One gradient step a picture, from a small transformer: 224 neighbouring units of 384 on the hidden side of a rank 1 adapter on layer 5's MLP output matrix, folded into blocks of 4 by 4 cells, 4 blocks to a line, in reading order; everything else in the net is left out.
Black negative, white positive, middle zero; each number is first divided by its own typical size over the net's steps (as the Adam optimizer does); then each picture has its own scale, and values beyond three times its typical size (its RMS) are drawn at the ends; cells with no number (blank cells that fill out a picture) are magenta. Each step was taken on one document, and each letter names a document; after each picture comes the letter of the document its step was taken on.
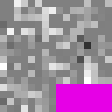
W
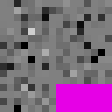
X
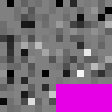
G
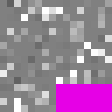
W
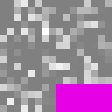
W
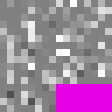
G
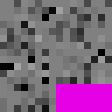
X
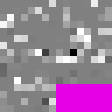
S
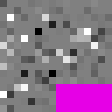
S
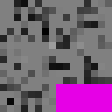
X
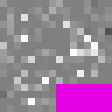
S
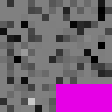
G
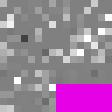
S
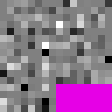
X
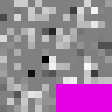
W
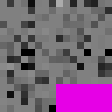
G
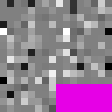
G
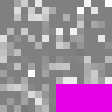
W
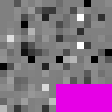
X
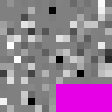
G
